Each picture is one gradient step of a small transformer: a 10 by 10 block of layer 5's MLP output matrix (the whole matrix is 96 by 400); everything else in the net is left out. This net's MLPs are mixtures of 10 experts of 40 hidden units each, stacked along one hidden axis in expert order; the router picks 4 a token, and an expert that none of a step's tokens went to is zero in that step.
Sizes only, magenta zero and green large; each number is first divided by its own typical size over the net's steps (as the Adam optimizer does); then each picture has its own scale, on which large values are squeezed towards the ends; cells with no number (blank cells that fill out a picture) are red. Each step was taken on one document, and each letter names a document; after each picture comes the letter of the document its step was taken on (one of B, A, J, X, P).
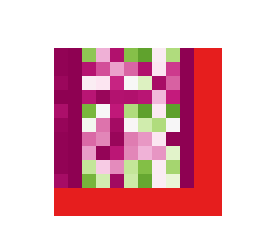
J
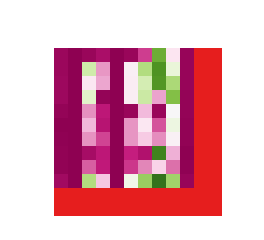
J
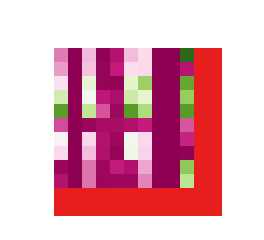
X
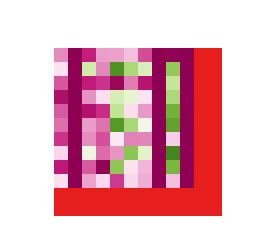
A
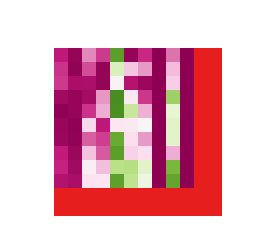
A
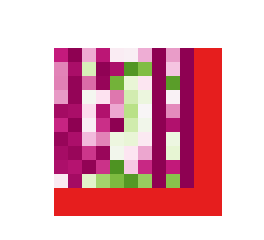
A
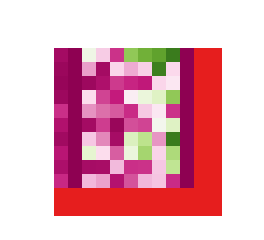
J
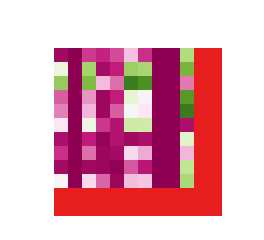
X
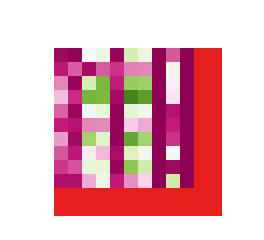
A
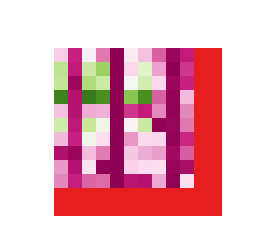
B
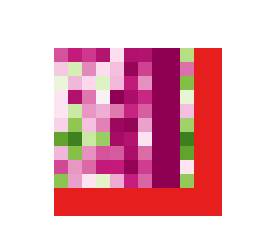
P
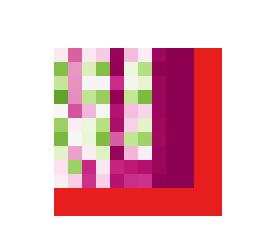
B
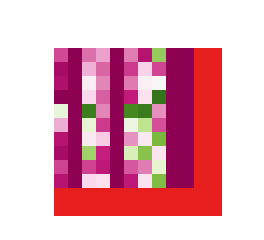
J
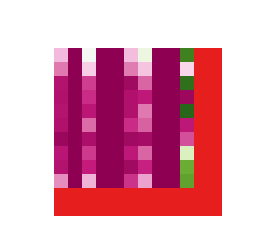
X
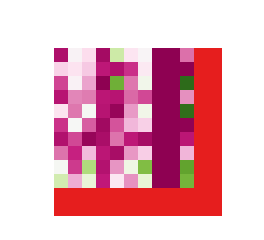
X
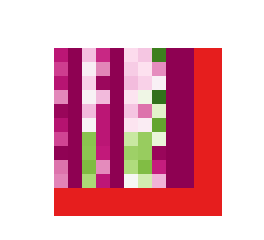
J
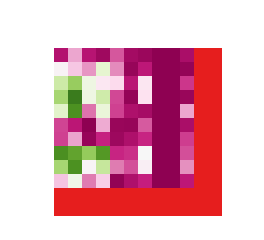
P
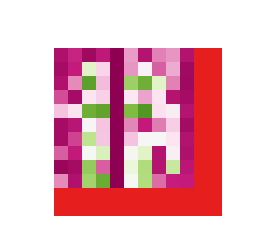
J
